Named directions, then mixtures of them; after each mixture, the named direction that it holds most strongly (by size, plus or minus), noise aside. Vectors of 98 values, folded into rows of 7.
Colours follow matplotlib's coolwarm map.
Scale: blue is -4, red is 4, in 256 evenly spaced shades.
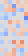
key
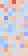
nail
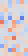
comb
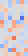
comb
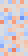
comb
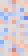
key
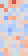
nail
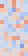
nail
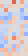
nail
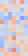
comb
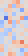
key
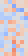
key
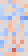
key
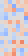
key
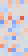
comb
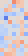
key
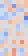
key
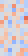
key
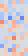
comb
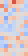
nail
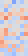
nail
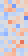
key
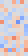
comb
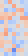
key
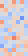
comb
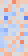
nail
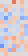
nail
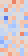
nail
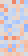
nail
